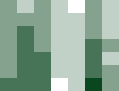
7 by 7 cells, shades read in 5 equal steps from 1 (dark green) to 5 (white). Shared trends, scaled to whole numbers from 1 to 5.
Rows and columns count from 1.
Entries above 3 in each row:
4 3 3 2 3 2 2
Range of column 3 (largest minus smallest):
1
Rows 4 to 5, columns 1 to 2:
3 2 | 3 2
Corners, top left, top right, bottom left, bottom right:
3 4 2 3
